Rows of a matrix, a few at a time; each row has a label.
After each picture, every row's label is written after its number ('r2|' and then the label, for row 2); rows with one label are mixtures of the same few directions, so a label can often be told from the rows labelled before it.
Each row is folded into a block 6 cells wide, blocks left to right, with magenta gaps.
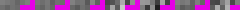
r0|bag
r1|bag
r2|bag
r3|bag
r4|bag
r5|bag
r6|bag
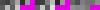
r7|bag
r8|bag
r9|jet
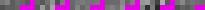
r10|jet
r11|bag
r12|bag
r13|bag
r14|bag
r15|jet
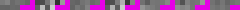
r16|jet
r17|bag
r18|bag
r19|bag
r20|jet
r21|jet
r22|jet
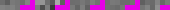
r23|jet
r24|bag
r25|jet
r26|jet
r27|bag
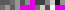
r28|bag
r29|bag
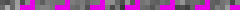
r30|bag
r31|jet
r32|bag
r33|bag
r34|jet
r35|jet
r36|bag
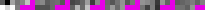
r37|jet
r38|jet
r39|bag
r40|bag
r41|bag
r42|bag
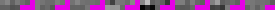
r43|jet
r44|bag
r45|jet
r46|jet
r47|jet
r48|jet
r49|jet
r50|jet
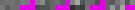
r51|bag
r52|jet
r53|jet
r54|bag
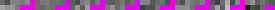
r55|jet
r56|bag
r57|bag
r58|bag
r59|jet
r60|jet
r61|bag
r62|jet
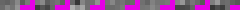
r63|bag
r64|jet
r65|jet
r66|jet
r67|jet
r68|jet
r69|jet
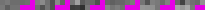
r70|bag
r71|bag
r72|jet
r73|jet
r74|jet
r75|jet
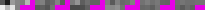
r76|jet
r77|jet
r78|jet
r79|jet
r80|jet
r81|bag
